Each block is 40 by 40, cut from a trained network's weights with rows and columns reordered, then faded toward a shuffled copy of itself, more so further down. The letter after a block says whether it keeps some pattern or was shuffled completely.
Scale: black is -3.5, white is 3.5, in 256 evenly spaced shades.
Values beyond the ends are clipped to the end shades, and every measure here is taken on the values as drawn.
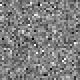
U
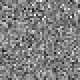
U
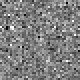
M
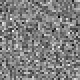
M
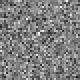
U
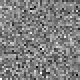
U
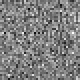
M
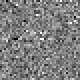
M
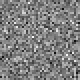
M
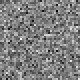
U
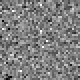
U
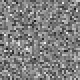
U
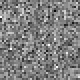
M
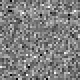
U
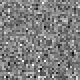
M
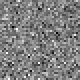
U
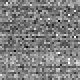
M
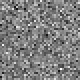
U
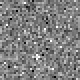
U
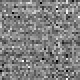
M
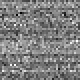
M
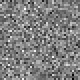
U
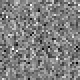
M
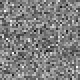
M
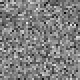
U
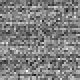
M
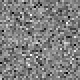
U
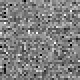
M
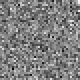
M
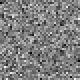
M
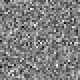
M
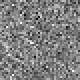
U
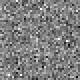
U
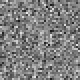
M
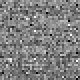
M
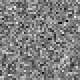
U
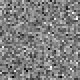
U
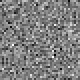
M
